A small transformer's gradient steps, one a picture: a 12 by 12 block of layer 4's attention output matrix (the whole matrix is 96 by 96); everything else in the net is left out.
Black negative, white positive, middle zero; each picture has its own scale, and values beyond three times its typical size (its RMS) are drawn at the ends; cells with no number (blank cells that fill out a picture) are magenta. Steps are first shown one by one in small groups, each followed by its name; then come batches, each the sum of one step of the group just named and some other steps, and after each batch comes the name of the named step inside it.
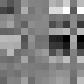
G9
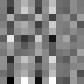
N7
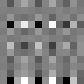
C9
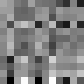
C9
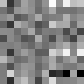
N7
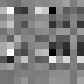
G9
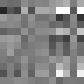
G9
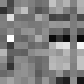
N7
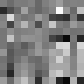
C9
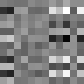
G9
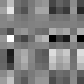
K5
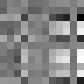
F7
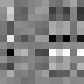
K5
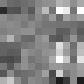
K5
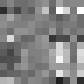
K5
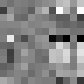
K5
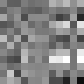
F7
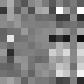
K5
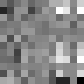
F7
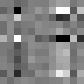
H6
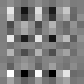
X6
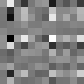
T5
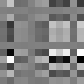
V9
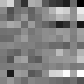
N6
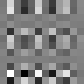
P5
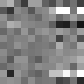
N6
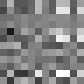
P5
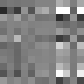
H6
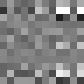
P5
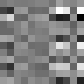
V9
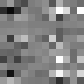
T5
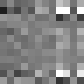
P5
